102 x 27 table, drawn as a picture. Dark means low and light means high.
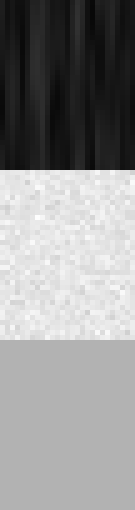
The table splits into 3 rows of 1 panel. Panel 1,1: very low, streaked downward, faint in contrast. Panel 2,1: very high, fine-grained, faint in contrast. Panel 3,1: high, flat.
